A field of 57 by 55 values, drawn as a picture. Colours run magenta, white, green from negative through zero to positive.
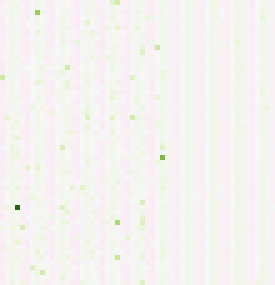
Slope: none. Histogram: skewed, a long tail of high values. Stripes: upright, repeating 11 times. Seam: vertical, 60% of the way across, the right part calmer.
